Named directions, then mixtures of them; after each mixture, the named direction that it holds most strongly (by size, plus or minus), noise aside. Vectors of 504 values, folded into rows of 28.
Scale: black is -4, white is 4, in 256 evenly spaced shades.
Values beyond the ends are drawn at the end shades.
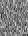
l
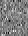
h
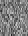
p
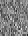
p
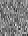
l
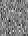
h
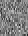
h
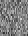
p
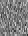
l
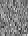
l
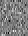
h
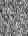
p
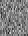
h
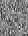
h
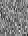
l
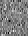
h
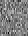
h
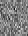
p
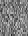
p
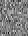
h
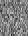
p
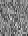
p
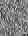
l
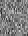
h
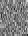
l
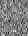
h
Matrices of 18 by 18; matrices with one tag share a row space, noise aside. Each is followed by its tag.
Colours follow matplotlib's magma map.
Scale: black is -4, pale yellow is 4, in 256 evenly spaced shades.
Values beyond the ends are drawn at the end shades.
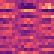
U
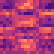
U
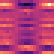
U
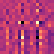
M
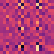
M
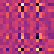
M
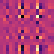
M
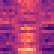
U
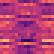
U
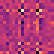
M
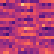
U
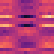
U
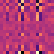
M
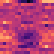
U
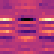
U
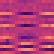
U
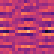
U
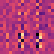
M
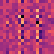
M
